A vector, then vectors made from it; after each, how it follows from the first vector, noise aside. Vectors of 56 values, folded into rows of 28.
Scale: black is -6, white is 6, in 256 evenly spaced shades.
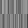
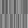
negated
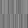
shrunk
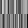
scaled up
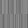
shrunk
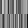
scaled up
